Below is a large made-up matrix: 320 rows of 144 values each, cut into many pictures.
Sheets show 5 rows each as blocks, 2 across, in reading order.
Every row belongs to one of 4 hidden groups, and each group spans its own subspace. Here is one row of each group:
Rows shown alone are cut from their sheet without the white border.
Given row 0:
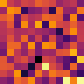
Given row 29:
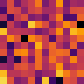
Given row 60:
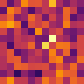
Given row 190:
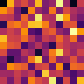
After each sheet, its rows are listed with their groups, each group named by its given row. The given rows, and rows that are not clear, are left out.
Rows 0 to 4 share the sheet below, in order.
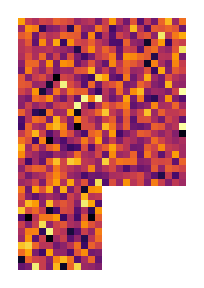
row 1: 60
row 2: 190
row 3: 29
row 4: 29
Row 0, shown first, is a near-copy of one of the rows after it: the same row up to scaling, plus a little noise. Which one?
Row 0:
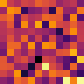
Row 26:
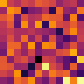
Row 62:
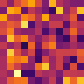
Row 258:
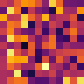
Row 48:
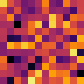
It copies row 26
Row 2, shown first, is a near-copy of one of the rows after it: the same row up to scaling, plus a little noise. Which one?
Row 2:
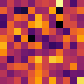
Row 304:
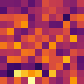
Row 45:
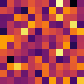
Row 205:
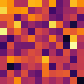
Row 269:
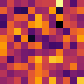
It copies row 269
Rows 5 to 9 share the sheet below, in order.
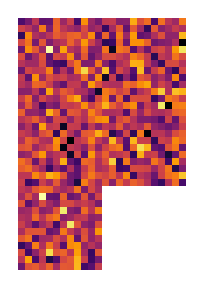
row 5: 29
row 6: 29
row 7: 60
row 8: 29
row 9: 60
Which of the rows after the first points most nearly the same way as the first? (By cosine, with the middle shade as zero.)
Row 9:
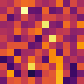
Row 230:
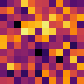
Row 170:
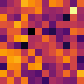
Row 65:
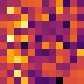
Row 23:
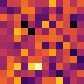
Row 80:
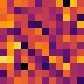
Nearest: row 23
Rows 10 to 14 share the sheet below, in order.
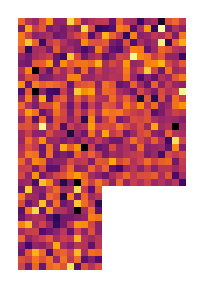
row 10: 60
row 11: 190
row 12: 0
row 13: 190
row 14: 190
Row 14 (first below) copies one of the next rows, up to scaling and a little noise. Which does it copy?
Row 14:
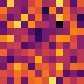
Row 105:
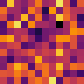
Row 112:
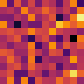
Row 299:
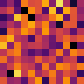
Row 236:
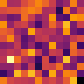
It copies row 105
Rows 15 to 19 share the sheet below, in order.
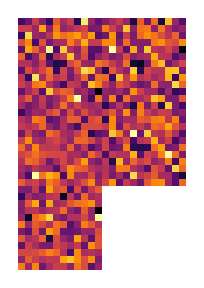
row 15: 29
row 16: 29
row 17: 190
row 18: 29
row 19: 29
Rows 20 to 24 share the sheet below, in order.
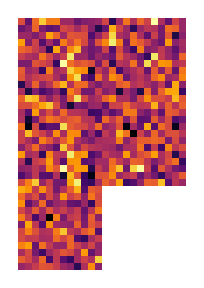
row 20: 60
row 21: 60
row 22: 60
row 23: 0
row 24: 29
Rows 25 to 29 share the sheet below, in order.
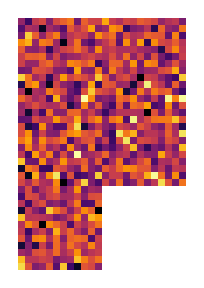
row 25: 60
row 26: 0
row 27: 60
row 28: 29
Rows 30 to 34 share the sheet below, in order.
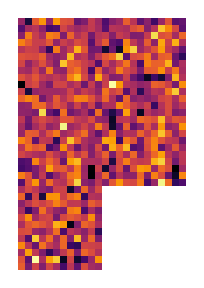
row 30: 60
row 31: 190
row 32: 60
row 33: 60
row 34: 60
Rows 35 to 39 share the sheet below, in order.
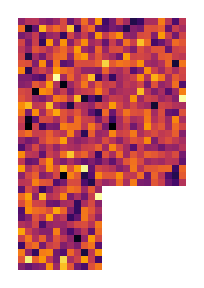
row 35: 0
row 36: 190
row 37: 60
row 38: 60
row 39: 60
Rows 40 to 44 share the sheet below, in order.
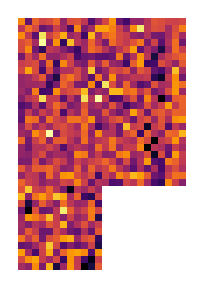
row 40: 0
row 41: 60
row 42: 29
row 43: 60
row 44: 60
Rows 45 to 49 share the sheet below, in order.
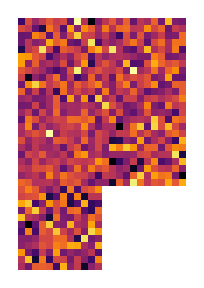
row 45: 190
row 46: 29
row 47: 29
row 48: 0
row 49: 190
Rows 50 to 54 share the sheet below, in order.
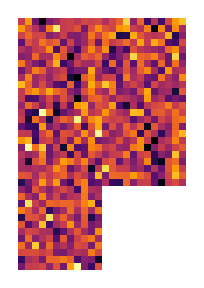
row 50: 60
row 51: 190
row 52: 60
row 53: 60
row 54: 29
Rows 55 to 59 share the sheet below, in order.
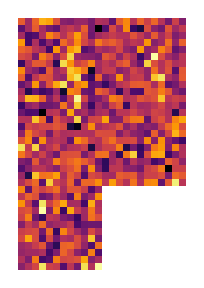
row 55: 60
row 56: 60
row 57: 190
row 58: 190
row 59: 0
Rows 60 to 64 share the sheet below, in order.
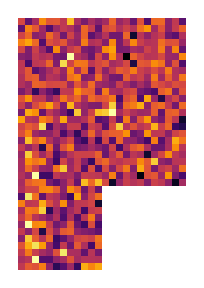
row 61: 29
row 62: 0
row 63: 190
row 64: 0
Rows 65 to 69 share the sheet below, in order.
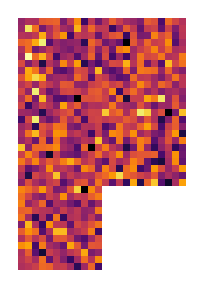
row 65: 0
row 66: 0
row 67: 190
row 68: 60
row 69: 29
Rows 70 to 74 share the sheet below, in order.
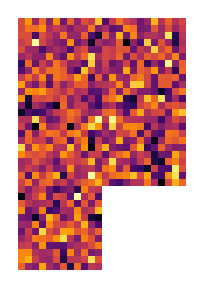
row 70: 190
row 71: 0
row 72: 190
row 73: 60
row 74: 190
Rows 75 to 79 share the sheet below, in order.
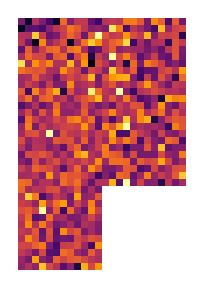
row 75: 190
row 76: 0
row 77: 29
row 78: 0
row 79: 0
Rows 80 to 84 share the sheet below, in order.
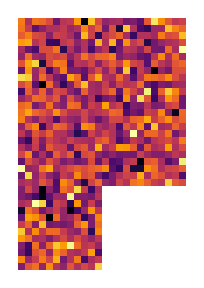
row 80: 29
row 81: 60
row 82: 60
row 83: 0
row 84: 190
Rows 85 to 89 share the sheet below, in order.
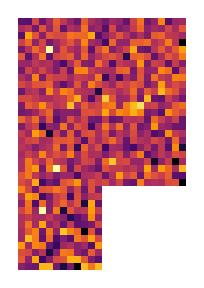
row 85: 29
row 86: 29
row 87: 0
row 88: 190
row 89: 0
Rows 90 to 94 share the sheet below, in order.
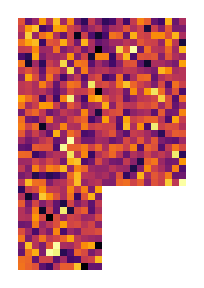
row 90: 60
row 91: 29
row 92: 60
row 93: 0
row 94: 0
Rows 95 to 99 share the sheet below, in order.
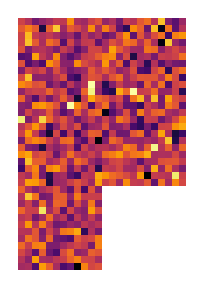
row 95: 60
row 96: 190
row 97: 0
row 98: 190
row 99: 0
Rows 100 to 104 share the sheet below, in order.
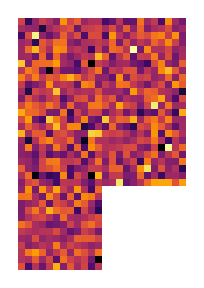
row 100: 190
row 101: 29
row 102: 190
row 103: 0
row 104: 190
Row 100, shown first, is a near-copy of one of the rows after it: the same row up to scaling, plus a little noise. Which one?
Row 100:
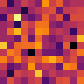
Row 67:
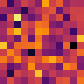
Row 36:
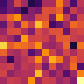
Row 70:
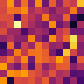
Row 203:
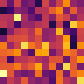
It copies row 67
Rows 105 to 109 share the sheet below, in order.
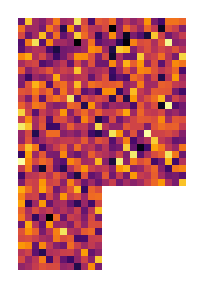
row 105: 190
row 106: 0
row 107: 29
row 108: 29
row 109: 29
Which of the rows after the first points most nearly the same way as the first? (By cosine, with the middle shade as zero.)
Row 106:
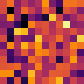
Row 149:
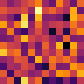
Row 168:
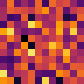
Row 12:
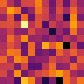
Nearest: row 168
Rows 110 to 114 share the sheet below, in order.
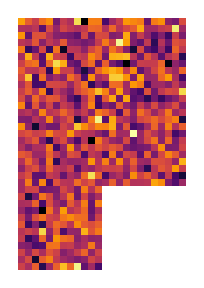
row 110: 29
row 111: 0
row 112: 190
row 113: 29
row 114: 0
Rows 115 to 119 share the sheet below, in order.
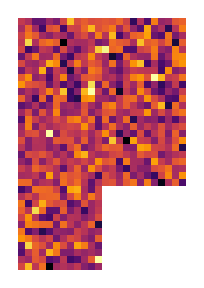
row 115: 60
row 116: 190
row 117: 29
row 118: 29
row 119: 0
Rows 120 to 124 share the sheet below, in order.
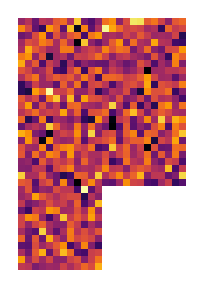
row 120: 190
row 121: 190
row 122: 29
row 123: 60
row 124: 29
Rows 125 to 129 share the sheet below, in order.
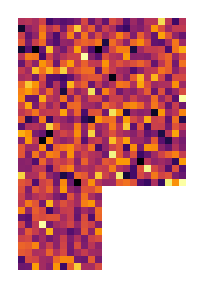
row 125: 190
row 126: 190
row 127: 29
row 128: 0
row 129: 29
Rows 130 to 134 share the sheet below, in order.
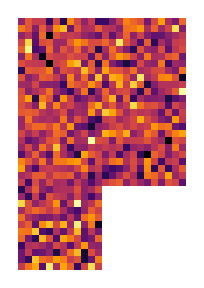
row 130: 29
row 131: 0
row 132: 190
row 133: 190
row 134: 190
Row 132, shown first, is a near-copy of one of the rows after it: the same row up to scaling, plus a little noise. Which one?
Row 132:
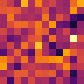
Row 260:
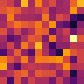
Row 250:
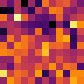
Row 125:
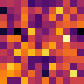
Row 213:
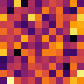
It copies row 260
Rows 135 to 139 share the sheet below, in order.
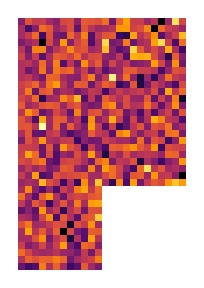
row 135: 0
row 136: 190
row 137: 0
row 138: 0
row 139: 60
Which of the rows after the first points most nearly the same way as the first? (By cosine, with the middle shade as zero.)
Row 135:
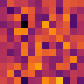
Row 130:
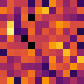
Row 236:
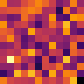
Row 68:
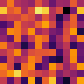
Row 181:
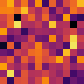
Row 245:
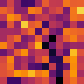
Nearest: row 181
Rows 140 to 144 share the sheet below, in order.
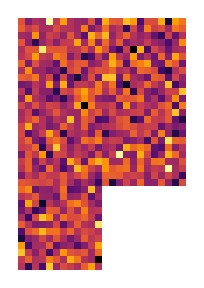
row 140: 190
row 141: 29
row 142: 29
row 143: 190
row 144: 0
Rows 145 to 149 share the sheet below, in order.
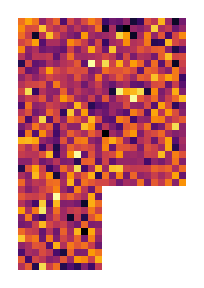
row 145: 190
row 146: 190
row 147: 190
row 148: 190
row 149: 0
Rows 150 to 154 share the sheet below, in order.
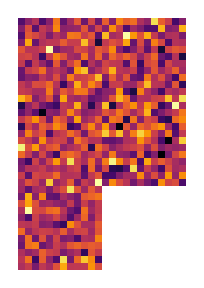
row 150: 29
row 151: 0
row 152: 190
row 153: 190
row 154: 60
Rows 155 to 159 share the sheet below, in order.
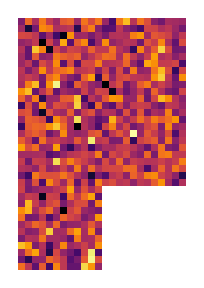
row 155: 0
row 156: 60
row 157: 190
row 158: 29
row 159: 60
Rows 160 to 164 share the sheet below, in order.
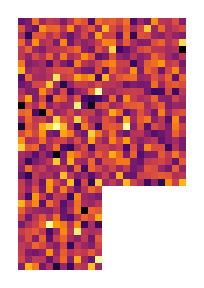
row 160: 0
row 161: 29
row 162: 190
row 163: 0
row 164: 190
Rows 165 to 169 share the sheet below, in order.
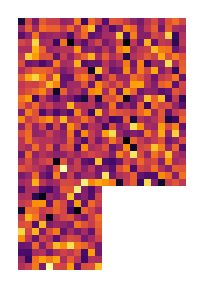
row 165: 0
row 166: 0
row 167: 0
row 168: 29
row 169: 190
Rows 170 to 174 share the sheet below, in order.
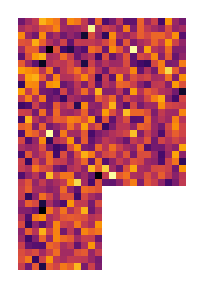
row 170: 0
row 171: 29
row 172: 29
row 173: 60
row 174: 0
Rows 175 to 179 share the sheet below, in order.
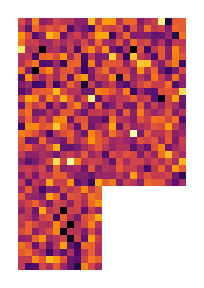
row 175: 190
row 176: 29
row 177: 190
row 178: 29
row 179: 60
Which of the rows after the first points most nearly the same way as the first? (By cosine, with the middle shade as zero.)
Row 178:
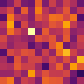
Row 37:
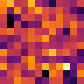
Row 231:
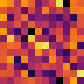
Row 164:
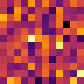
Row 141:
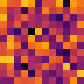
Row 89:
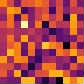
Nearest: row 89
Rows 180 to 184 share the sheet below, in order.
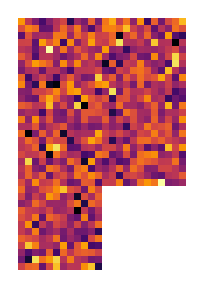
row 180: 0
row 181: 190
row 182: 29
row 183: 0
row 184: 190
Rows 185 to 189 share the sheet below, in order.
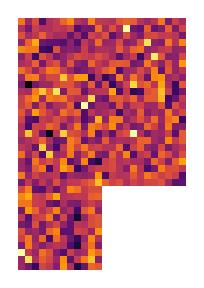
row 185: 190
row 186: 60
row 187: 29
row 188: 29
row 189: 60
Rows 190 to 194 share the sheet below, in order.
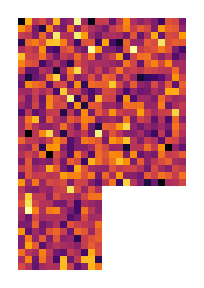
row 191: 190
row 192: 29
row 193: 0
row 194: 60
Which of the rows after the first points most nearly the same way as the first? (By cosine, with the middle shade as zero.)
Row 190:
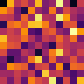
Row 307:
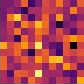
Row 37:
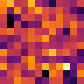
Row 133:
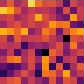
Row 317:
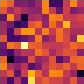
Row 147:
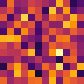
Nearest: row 147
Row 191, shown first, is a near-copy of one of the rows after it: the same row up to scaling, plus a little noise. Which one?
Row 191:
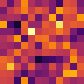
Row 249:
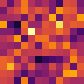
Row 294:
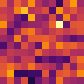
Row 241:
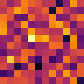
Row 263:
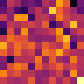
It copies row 249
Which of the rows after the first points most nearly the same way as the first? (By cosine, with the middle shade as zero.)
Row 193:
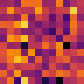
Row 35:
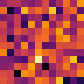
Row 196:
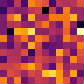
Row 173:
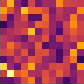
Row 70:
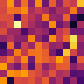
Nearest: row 70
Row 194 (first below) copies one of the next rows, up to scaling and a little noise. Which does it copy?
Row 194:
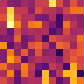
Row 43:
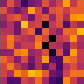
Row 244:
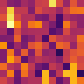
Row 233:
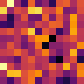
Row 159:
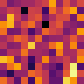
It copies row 244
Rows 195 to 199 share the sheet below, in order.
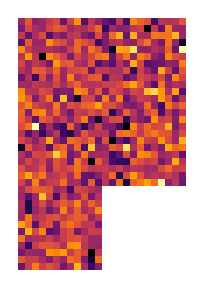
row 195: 29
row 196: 29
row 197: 190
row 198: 0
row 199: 60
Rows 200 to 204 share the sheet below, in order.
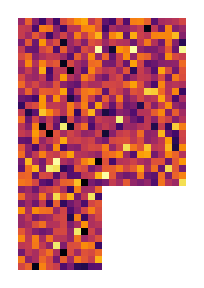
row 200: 60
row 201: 29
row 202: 0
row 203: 190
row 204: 0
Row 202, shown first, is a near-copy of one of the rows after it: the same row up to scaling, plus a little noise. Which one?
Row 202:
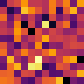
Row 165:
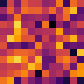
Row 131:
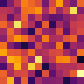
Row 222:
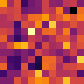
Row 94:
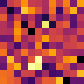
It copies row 94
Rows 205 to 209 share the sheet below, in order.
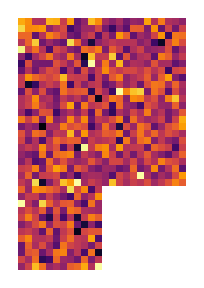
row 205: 190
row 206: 190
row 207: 0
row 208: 190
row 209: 0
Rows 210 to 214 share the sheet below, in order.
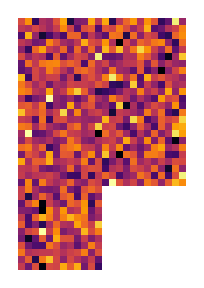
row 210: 0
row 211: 190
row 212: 29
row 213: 190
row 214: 0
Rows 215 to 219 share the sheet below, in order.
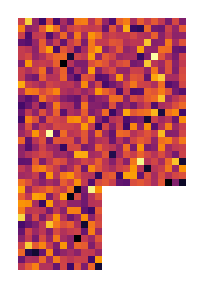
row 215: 60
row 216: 60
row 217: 29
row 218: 0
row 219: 190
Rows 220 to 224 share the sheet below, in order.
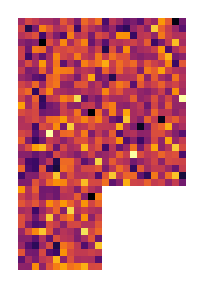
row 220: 0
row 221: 190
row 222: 0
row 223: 190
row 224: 0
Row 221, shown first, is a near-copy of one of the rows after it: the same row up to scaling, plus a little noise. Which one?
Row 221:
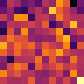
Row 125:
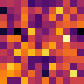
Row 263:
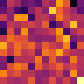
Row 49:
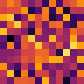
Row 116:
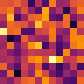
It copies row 263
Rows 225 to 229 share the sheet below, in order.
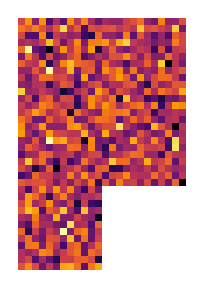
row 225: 29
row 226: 0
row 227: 190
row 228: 190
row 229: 60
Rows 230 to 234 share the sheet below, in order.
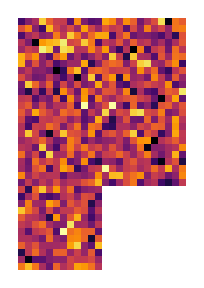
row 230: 190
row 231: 29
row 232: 29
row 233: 60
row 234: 60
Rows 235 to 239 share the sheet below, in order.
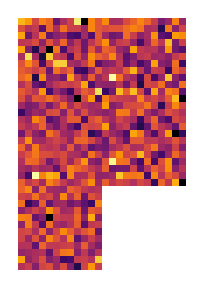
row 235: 29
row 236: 190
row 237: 190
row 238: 190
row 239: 29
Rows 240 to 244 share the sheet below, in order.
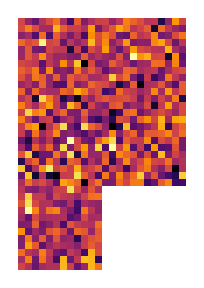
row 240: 0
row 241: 190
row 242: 60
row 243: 60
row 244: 60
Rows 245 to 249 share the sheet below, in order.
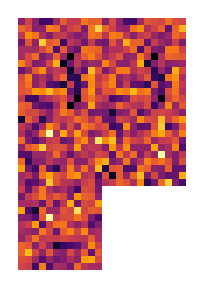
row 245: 60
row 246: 60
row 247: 0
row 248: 60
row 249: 190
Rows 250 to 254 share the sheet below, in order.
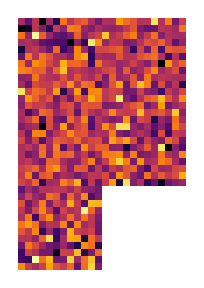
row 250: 190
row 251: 0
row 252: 0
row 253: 0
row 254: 190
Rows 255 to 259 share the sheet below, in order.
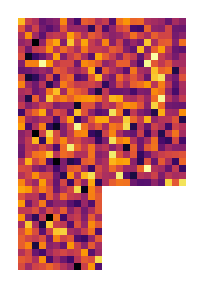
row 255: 0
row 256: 60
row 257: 190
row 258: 0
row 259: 29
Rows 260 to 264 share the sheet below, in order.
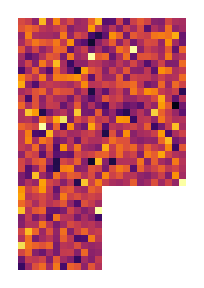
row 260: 190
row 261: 29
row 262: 0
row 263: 190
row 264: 29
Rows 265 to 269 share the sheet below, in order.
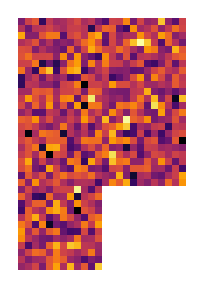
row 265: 190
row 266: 190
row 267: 29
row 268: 0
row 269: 190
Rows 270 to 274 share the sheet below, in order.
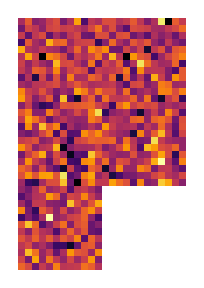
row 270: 29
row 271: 29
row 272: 60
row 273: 60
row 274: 190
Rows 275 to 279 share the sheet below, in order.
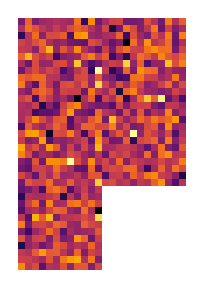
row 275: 0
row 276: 0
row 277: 190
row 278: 29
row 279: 29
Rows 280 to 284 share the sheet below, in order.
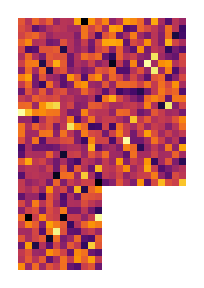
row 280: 29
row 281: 60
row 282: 190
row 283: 29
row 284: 29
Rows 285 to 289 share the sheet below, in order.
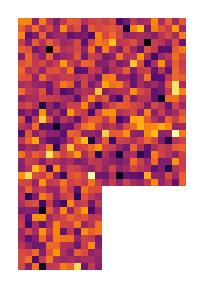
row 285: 29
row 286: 60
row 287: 190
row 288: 190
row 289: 0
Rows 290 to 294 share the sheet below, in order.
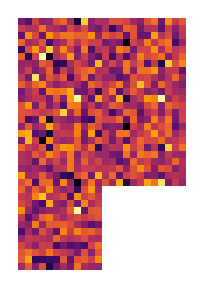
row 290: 29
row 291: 0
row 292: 29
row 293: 0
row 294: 190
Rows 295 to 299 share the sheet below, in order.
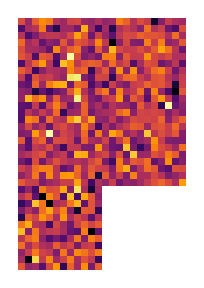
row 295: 60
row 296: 60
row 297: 29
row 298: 29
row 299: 190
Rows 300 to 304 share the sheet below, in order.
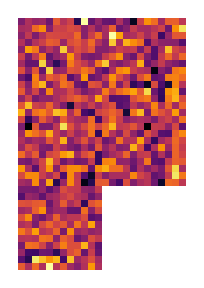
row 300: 29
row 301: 60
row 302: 60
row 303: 60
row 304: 190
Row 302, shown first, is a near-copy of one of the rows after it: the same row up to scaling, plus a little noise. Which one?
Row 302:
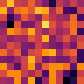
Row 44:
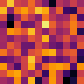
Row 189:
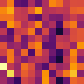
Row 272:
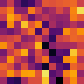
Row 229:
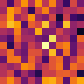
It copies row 44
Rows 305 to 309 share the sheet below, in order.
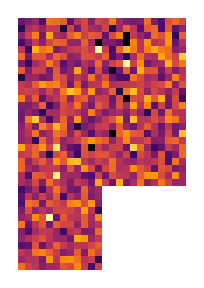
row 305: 29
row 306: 0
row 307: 190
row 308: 29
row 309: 29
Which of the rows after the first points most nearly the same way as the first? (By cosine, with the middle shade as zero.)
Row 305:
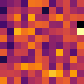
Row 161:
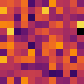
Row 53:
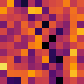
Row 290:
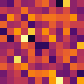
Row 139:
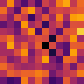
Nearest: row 290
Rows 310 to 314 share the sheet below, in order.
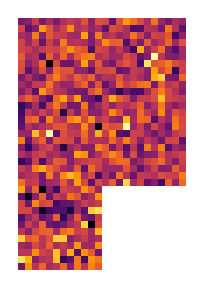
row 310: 0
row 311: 60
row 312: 29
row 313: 0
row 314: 190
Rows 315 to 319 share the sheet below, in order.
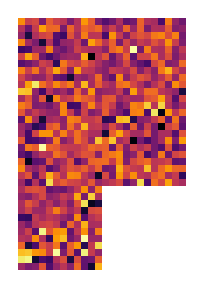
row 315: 190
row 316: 29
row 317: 0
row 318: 190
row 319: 190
